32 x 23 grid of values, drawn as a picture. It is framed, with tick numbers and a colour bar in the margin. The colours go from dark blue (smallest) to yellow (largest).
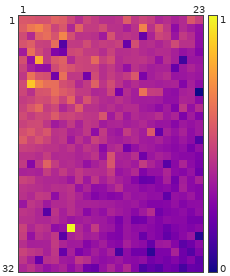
Histogram: heavy tails on both sides. Mirror symmetry: none. Average level on the scale: 40%. Odd patch: rougher, in the top left. Grain: fine. Slope: up to the top left. Stripes: none. Odd rows or columns: none.
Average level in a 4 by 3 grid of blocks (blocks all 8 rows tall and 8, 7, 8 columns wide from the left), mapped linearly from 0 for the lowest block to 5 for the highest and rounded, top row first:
543
532
321
310
